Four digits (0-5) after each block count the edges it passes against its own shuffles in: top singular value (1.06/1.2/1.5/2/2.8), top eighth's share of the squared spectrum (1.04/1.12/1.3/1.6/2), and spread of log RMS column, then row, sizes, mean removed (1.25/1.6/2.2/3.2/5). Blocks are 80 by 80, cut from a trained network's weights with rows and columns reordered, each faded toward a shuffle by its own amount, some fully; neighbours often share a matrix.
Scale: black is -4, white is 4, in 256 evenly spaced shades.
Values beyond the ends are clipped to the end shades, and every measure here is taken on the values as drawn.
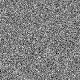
2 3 0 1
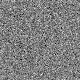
0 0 0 0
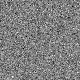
1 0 0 0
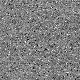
0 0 0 0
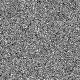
0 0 0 0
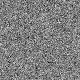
0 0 0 0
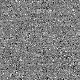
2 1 1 0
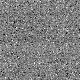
1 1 1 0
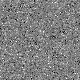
1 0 0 0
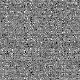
2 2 2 1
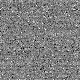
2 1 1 0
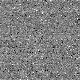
1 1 1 0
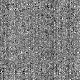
3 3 0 2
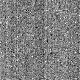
3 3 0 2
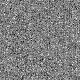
1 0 0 0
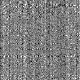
4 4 1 3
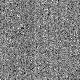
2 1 0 0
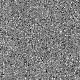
0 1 0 0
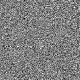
3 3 0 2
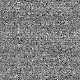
2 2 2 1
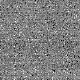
2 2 2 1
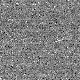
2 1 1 0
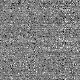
2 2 2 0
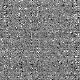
2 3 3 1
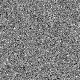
1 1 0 0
